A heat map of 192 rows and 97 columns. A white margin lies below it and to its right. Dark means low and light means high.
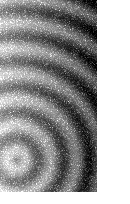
No row or column stands out. The field climbs toward the left. Rings spread out from the bottom left.
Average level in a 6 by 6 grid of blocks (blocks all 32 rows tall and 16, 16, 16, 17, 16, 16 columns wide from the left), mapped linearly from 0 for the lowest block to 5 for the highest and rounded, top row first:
5 4 3 2 1 0 | 4 3 3 2 1 0 | 5 4 3 2 1 1 | 5 4 3 2 1 1 | 5 4 3 2 2 0 | 5 4 3 2 2 0
